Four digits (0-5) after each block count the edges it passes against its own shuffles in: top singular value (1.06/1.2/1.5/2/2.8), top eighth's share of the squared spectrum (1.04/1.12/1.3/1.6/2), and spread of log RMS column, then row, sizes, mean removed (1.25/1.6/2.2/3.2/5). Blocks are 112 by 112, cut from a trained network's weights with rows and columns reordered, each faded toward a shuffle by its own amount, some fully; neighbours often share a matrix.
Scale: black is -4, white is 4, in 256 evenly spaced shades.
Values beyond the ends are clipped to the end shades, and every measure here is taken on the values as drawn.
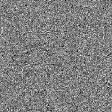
3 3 2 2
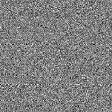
3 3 1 2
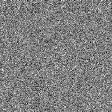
2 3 0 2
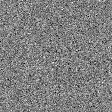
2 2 0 1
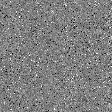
2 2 1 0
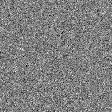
1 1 0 0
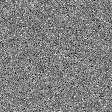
0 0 0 0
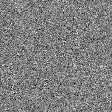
0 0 0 0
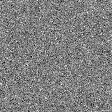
1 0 0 0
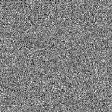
3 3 1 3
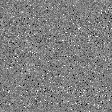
2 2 0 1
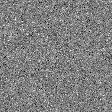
0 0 0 0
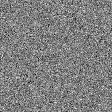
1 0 0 0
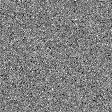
0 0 0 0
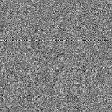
4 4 1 3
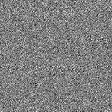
3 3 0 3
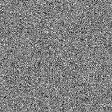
3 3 0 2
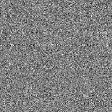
3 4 2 3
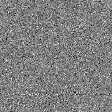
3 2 1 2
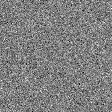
1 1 0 0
